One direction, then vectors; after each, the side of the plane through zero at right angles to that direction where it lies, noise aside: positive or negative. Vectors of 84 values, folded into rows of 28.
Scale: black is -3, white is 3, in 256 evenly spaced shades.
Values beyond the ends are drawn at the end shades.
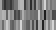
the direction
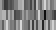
positive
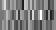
negative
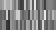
negative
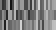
positive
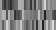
positive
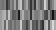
positive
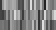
negative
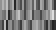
negative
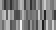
positive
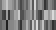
negative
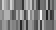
negative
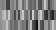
positive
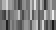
negative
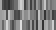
positive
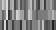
negative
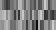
positive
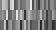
negative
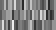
negative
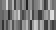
negative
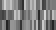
negative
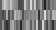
negative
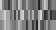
positive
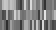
negative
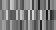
negative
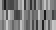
positive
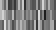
positive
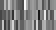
negative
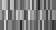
negative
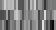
negative
